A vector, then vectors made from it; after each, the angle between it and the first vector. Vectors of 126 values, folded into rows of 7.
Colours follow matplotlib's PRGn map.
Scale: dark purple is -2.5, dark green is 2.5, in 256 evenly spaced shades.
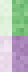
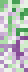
partly aligned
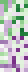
partly aligned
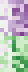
nearly opposite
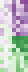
nearly opposite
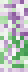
partly opposed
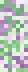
orthogonal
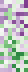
partly opposed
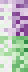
nearly opposite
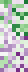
partly aligned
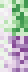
nearly parallel
